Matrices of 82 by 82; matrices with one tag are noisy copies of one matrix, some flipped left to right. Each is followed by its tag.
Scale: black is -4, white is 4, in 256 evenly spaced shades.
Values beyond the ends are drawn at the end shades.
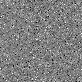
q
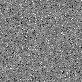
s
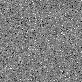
s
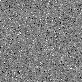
s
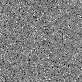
q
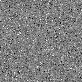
s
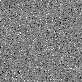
s
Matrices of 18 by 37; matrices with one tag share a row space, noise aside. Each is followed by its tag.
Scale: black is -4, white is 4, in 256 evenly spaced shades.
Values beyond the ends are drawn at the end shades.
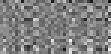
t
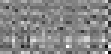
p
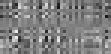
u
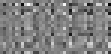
t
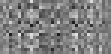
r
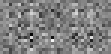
r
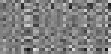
t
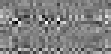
u
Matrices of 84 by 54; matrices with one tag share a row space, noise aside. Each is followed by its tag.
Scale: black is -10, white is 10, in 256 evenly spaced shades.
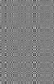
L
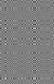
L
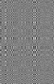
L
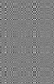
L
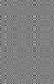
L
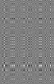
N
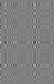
L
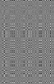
N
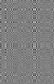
L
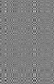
L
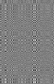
L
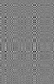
L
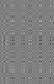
N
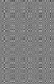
N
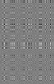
N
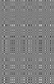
N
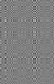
L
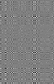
L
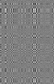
L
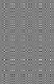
N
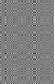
L
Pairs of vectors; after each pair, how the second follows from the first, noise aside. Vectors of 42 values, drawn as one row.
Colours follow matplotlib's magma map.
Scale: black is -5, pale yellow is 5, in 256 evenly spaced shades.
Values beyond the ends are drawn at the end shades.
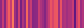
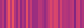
shrunk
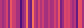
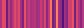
reversed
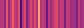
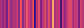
wrapped around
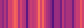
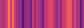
wrapped around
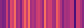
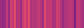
shrunk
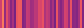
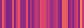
reversed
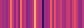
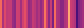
wrapped around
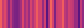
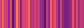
wrapped around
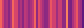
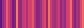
reversed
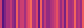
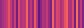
wrapped around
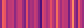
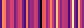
scaled up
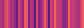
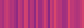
shrunk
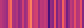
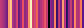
scaled up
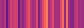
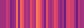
reversed
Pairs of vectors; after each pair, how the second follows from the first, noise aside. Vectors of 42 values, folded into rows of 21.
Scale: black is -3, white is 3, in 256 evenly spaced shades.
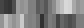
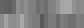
shrunk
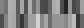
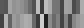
shuffled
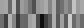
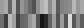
copied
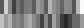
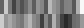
copied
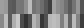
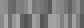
shrunk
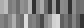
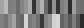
copied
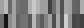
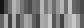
shuffled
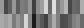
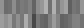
shrunk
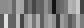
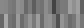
shrunk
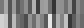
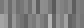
shrunk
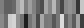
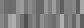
shrunk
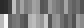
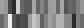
shuffled
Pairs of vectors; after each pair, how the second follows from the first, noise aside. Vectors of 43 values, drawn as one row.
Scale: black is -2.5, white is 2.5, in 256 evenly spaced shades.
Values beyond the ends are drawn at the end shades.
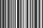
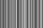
shrunk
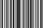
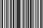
copied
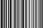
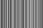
shrunk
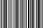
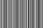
shrunk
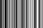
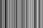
shrunk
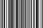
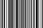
copied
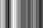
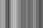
shrunk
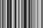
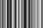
copied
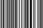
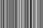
shrunk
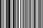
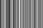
shrunk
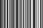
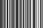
copied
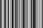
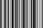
copied
